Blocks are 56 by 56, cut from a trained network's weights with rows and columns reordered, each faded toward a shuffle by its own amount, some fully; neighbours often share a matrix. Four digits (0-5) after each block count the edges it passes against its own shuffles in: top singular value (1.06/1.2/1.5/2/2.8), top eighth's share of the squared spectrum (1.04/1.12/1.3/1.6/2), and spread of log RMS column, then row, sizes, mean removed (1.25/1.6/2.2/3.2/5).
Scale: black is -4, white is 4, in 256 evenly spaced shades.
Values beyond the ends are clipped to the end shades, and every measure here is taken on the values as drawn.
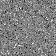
0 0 0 0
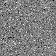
0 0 0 0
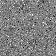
0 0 0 0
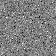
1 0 0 0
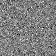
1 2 0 1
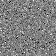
0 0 0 0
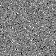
0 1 0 0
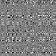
4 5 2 3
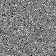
0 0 0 0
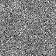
2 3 1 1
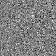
2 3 1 1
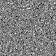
1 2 0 1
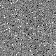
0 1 0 0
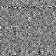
3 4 1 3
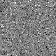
2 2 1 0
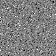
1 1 0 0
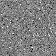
0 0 0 0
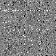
3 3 2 1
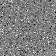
0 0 0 0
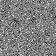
0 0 0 0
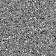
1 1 0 0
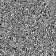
1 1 0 0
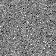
0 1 0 0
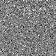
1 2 0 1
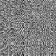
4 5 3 2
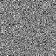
3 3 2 1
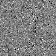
1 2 1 0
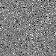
2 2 1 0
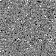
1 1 1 0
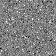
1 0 0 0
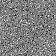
0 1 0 0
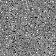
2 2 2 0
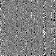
2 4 3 0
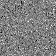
1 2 1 0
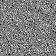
2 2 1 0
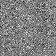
1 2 0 0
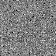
1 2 0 1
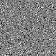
2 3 2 1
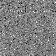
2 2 0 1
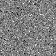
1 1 0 0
